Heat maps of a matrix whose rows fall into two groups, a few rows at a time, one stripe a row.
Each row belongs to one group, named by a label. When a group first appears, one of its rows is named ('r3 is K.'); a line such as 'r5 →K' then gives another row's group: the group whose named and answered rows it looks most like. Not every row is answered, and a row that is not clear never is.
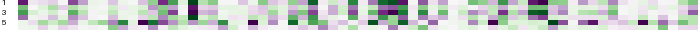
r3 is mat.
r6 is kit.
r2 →mat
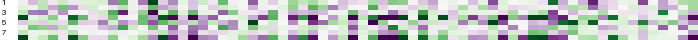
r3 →kit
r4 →mat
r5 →kit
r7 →mat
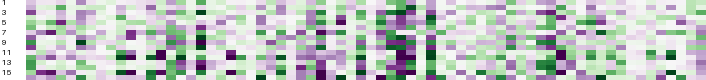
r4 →kit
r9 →mat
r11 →kit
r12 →kit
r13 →mat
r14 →mat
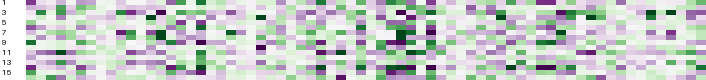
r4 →kit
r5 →mat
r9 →mat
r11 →kit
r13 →kit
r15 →mat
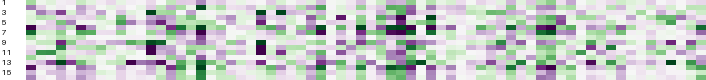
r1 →mat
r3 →kit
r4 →kit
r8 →mat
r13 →kit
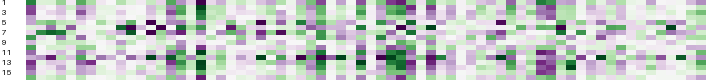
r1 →mat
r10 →mat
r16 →mat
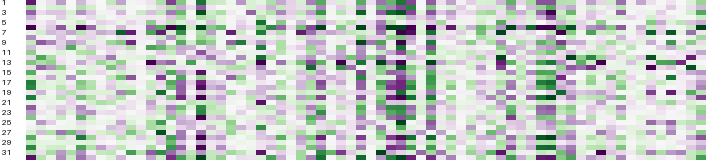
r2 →mat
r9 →kit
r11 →mat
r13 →kit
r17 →mat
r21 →kit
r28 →mat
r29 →mat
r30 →mat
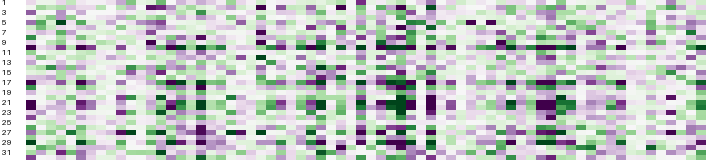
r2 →kit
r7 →kit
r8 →mat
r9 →kit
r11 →mat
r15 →kit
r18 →mat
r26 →mat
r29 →mat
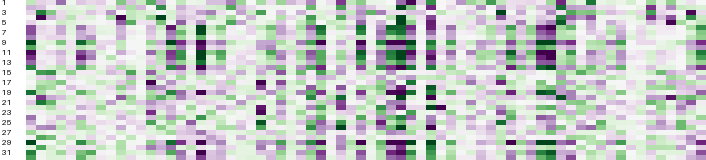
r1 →kit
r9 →mat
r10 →mat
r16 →kit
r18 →kit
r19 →mat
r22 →kit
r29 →mat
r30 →kit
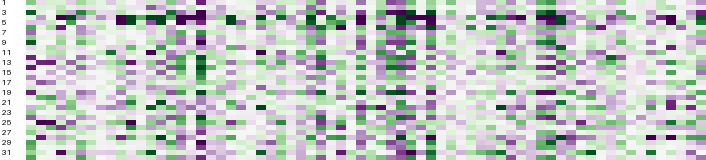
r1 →mat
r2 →kit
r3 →mat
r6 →kit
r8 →mat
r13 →kit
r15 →kit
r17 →kit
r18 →kit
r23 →mat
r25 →kit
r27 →mat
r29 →mat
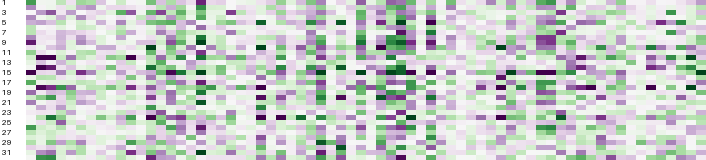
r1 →mat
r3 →kit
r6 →mat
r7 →kit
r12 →kit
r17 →mat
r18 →kit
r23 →kit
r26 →mat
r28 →kit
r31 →kit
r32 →kit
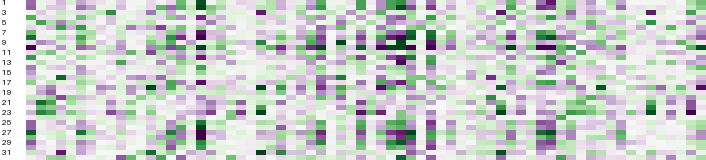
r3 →kit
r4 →mat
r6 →kit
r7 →mat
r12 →mat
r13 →kit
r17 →mat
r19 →kit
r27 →mat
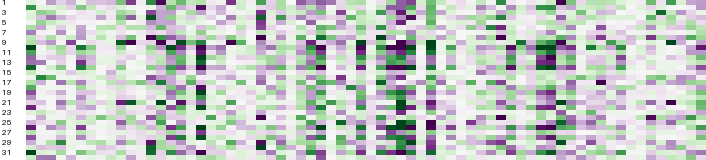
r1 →kit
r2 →mat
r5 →kit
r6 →kit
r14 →mat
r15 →mat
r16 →kit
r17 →kit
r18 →mat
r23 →kit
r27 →mat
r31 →mat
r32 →kit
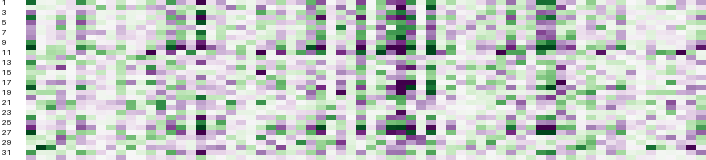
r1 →mat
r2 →kit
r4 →mat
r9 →mat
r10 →mat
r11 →kit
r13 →mat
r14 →kit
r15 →kit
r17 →kit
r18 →mat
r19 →kit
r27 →mat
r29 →kit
